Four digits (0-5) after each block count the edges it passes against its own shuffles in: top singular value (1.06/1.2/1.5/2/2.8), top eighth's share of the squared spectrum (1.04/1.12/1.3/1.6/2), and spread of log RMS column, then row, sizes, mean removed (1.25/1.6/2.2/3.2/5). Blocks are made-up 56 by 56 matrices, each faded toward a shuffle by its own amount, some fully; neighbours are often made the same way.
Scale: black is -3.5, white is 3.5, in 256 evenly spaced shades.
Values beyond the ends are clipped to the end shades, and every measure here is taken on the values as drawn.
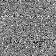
1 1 0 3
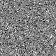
0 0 0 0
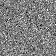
0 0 0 0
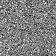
0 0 0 0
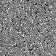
0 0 0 0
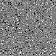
3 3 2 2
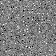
1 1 0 0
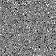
3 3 1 1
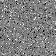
1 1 0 0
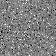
0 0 0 0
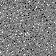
1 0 0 0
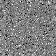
2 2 0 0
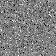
1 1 0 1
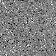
2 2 0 1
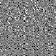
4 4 2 2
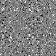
3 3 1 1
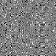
4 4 2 2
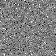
2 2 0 0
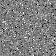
1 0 0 0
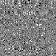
3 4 2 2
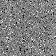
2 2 0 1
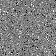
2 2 0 0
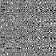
4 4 2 2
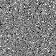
2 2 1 0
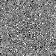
2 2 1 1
